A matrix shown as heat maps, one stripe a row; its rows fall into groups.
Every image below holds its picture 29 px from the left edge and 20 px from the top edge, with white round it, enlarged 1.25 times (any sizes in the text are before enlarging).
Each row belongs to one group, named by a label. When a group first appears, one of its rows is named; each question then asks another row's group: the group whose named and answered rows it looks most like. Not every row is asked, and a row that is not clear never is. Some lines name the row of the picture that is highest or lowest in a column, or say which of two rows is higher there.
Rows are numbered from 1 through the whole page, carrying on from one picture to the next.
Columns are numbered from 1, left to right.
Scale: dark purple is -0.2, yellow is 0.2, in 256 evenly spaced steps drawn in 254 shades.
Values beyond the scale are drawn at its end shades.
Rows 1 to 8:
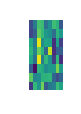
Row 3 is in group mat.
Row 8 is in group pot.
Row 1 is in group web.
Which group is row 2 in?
web
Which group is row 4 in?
mat
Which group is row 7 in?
mat
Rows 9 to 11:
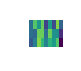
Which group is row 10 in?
web
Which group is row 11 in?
web
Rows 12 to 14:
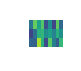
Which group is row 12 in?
pot
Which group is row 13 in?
web
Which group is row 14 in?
web
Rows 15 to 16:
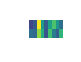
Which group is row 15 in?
web
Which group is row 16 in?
web
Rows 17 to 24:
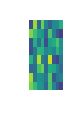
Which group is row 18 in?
mat
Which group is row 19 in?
pot
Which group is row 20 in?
web
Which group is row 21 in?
mat
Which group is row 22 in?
web
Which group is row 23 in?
mat
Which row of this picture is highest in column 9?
17
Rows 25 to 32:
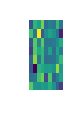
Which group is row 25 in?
pot
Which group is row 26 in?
mat
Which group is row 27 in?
pot
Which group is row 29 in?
pot
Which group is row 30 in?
web
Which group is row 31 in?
web
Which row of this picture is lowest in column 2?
30
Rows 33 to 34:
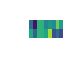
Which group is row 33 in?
web
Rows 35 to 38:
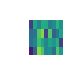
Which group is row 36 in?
web
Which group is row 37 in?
web
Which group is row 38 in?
web
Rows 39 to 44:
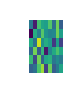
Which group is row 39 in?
web
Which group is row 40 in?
pot
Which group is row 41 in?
mat
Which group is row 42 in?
pot
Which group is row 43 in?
mat
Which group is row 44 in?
web
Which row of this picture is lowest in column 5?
42
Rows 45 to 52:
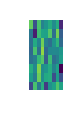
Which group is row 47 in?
pot
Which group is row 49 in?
web
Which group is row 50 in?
mat
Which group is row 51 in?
mat
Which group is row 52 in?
pot
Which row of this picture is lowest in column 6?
47
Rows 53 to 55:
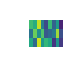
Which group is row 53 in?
mat
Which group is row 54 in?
pot
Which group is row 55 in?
mat
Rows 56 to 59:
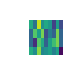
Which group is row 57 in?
pot
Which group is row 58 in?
web
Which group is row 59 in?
mat
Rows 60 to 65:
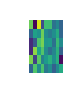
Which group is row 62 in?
web
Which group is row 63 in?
pot
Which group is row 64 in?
mat
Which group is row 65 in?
pot
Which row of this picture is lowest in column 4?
60
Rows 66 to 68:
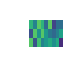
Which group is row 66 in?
mat
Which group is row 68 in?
mat
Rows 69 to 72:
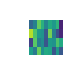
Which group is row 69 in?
web
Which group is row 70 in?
mat
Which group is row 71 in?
pot
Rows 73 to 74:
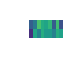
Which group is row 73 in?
web
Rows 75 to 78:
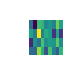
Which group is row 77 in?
pot
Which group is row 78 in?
web
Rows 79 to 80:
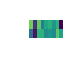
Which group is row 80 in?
web
